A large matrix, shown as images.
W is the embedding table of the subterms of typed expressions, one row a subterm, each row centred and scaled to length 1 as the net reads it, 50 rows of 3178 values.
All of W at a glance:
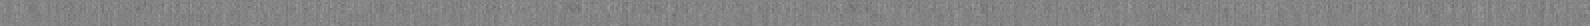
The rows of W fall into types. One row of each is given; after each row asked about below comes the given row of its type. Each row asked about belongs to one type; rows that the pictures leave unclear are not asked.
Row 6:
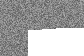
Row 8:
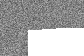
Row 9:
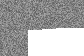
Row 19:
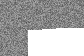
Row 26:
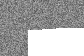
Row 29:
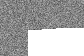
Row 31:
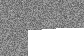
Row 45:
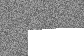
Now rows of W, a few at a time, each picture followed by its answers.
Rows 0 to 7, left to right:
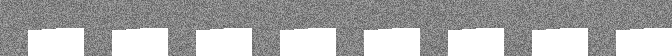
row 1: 26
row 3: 9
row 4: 19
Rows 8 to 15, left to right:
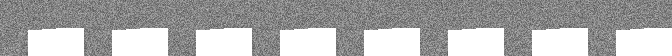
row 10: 6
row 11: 9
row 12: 9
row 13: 31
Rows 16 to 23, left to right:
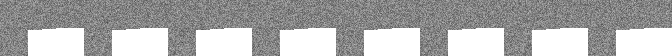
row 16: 19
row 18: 19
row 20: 45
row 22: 26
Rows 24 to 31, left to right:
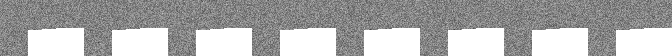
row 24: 6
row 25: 8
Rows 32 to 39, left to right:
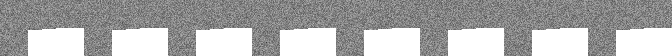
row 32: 19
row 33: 29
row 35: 6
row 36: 45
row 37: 31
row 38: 6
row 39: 29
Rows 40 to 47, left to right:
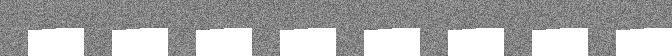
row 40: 45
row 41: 29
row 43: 31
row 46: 29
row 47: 26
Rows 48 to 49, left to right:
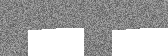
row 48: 45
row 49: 6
